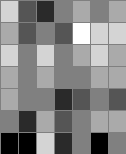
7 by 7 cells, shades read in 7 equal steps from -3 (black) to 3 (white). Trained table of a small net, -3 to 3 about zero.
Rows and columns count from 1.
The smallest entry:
-3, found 3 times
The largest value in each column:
2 0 2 0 3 2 2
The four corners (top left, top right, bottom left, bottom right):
2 1 -3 0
